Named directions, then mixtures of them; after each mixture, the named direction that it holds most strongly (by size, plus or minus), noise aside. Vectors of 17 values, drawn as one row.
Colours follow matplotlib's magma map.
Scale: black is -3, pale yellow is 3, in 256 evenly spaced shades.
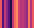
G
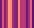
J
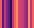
G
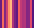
J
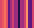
J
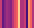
G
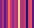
J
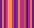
J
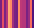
J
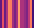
J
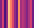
J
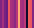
J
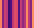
J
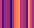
G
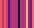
J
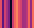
G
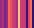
J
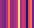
J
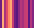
G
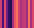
G
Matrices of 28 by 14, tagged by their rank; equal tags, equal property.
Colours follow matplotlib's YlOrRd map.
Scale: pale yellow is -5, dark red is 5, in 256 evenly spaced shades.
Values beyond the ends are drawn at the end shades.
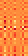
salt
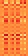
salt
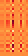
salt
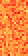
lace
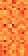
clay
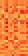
clay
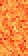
lace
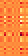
salt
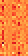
clay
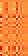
salt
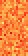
lace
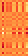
salt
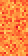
lace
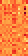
clay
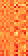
clay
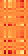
salt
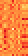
clay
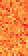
lace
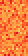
lace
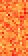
lace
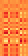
salt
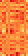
clay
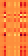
salt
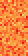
lace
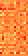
clay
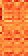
clay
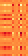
salt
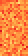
lace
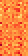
clay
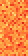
lace
